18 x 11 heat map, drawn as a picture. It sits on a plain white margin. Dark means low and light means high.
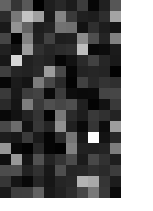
The values are skewed, with a long tail toward high values. The top left is the roughest part. The halves do not mirror each other. On average the colour sits 20% of the way up the scale. The texture is fine-grained noise.
